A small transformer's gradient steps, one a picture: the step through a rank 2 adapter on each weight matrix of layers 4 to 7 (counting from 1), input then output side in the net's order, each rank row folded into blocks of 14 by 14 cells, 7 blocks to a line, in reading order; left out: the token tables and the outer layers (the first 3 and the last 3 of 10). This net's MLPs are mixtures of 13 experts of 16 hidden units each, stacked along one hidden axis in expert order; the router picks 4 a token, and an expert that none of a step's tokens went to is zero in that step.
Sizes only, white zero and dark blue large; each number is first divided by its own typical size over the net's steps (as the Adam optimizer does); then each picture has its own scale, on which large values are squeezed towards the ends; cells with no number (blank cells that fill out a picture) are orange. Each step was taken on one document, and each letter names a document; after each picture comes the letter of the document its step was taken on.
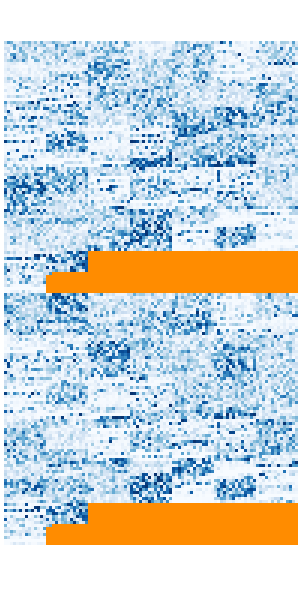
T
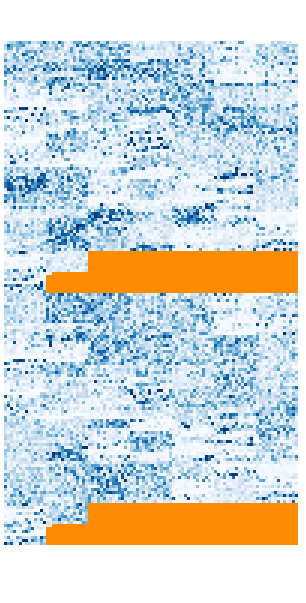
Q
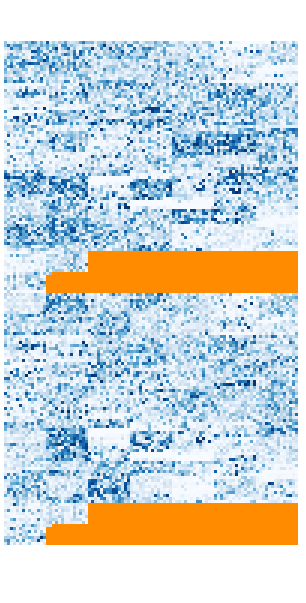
Q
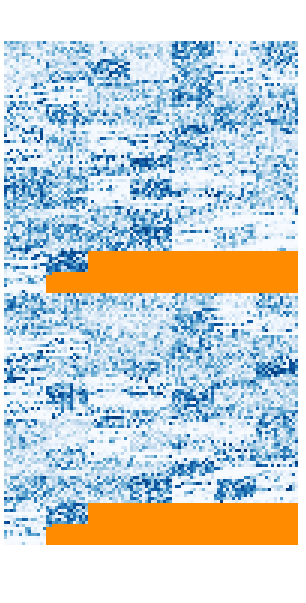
T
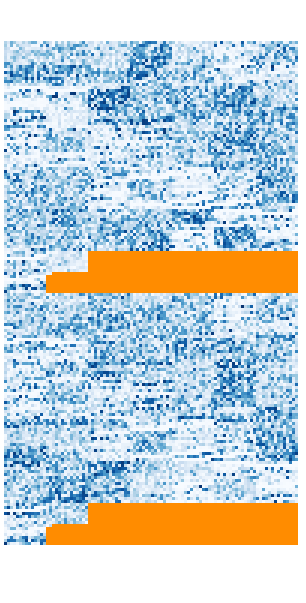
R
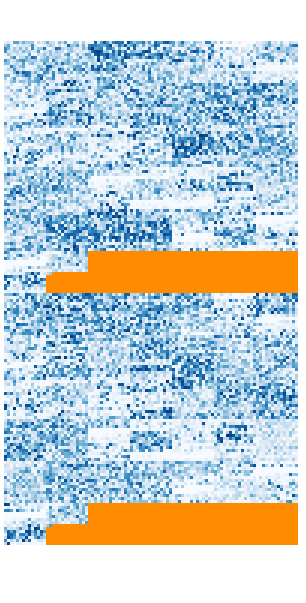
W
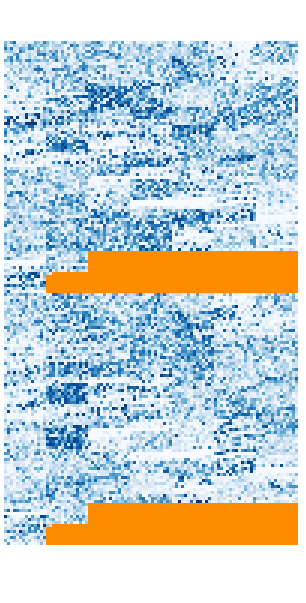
W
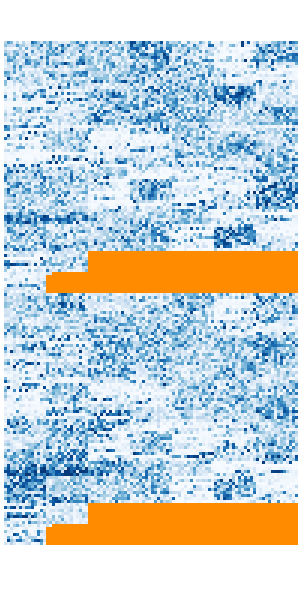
R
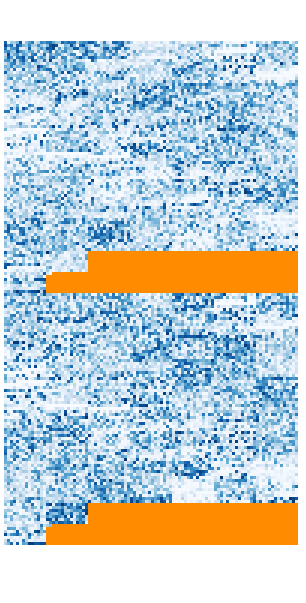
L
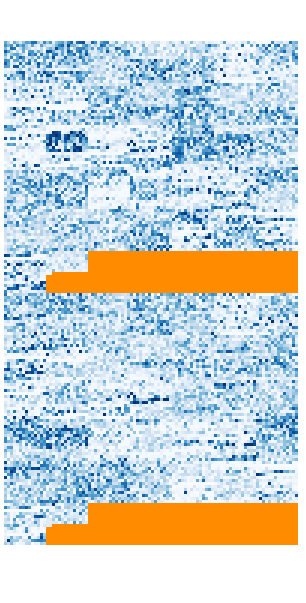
Q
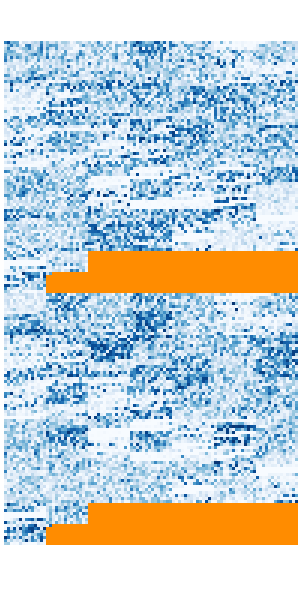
W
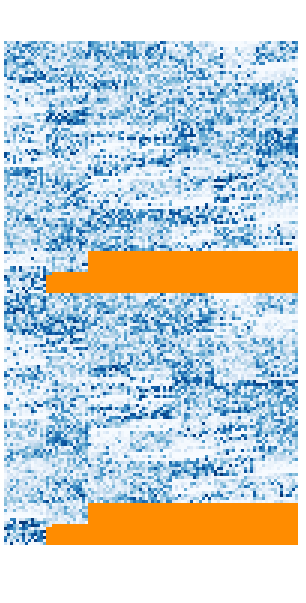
W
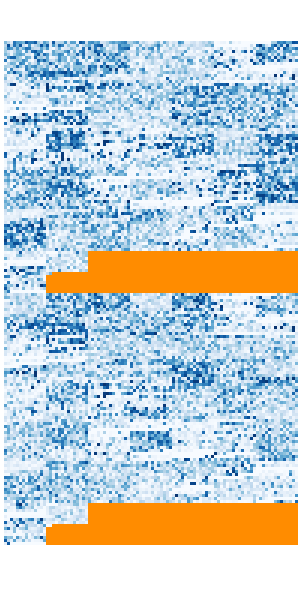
W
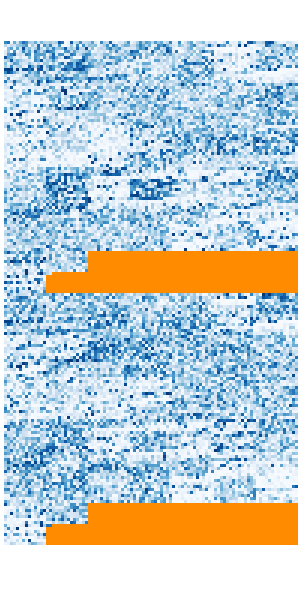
L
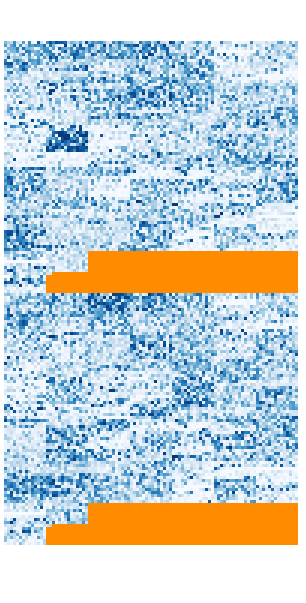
L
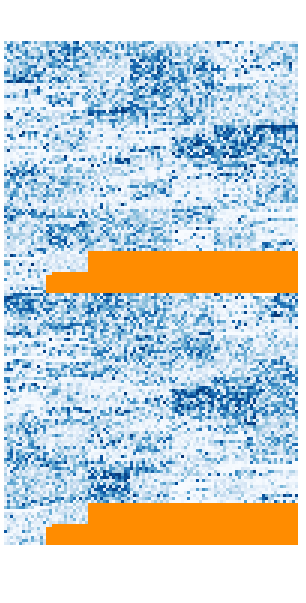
R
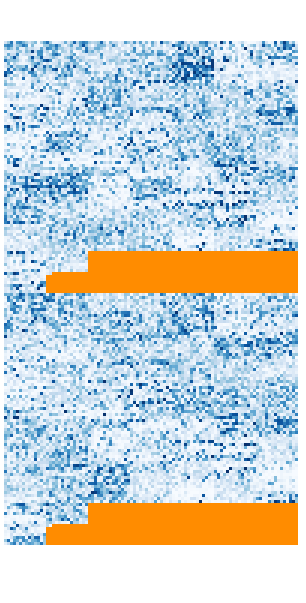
Q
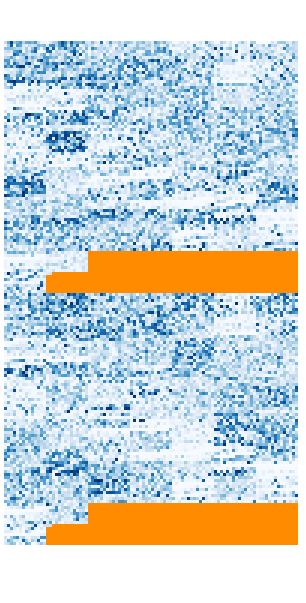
Q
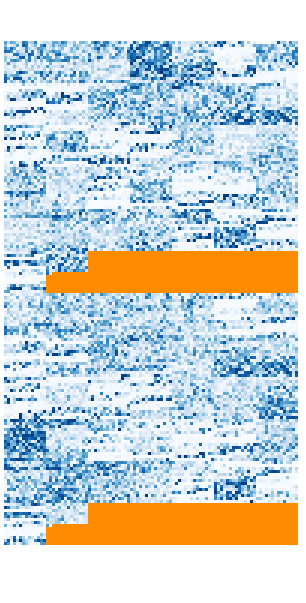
R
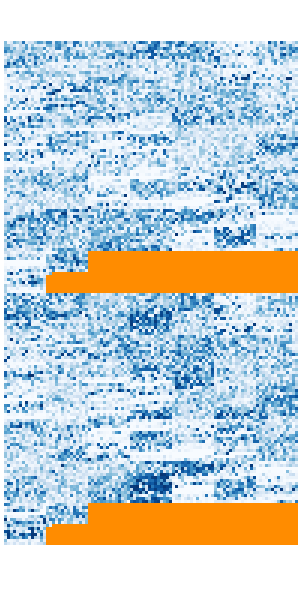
W
